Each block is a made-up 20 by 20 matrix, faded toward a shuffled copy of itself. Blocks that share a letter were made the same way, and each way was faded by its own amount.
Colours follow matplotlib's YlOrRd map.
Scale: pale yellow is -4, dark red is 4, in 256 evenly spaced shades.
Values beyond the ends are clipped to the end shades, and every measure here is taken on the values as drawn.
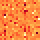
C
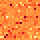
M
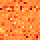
M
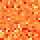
M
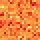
C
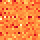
M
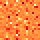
C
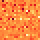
M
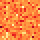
C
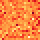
C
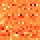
M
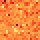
M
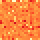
M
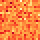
C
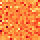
C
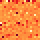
M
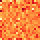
C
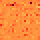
M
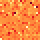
M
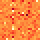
C
